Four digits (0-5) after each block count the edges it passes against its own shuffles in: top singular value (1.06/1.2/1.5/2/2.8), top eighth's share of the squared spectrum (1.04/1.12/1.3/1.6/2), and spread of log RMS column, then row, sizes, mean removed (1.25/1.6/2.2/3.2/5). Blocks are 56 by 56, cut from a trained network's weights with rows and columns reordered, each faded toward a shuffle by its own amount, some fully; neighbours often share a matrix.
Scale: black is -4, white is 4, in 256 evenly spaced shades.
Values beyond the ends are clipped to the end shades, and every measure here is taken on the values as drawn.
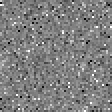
0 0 0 0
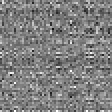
4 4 3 2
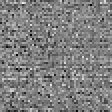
3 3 2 1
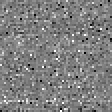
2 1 0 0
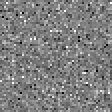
1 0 0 0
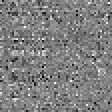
3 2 2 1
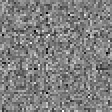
3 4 2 1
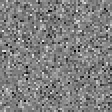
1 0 0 0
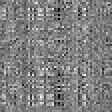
4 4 2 3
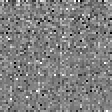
2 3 0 2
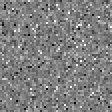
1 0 0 0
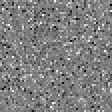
0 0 0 0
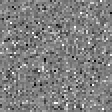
1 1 0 0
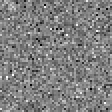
0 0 0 0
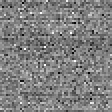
3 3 1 0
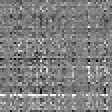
4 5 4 2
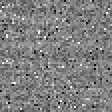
1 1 0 0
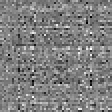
3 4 3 1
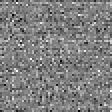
3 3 1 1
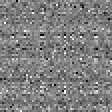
4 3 2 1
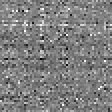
3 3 2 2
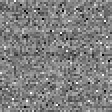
2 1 0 0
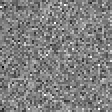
0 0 0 0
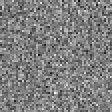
1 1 0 0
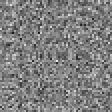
3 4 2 1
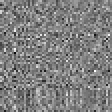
4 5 3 1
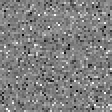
0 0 0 0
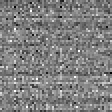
3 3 2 1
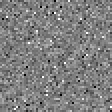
0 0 0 0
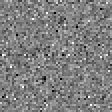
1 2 0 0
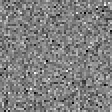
2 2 1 0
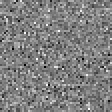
0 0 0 0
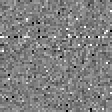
3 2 0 1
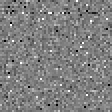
2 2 0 0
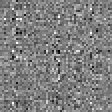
3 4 3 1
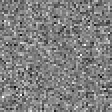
1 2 0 0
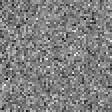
1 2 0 0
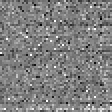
3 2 1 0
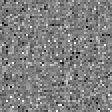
2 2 0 1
